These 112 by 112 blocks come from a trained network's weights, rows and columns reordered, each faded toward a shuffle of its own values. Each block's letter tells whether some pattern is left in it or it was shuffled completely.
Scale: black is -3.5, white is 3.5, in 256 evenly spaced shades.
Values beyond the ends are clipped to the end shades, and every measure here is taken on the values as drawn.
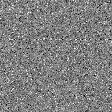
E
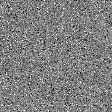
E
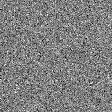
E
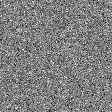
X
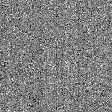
E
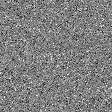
X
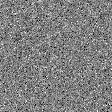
E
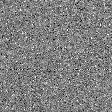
E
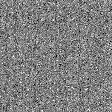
E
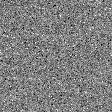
X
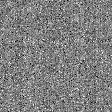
E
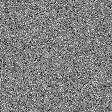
X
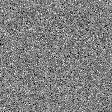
E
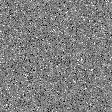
X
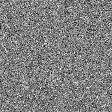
X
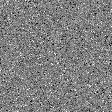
X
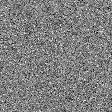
X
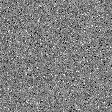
X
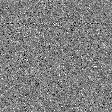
E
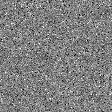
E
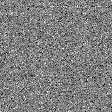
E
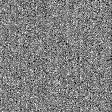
E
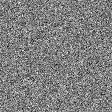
X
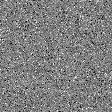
E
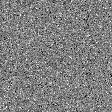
X
